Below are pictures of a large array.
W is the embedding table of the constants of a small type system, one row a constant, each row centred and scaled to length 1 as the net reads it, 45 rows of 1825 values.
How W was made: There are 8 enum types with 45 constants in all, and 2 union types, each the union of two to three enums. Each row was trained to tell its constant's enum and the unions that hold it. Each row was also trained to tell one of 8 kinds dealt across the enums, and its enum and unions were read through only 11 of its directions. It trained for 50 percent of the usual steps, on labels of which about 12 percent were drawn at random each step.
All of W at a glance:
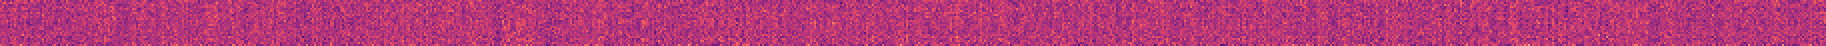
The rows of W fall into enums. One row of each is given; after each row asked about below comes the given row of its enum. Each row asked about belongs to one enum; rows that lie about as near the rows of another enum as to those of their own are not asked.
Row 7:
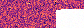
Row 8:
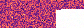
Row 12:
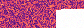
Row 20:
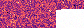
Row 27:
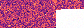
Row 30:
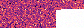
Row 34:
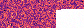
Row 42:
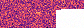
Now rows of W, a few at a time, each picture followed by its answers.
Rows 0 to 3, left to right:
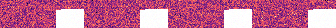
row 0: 12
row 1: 20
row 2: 12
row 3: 20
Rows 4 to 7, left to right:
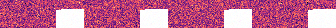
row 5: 27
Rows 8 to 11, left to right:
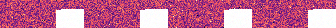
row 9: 42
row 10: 20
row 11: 7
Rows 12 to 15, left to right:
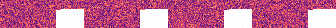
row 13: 27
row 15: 12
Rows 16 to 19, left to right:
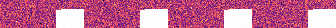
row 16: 8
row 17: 12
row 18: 7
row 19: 27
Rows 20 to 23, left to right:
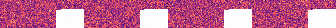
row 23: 27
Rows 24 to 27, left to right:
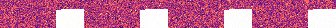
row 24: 7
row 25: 8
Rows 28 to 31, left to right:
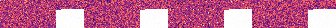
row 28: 8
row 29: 30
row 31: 8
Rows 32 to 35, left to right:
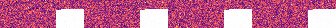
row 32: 12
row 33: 30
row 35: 8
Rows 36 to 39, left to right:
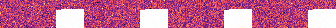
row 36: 20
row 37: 27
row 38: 7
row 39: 7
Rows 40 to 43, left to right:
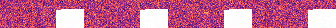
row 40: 7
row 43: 27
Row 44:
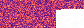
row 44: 8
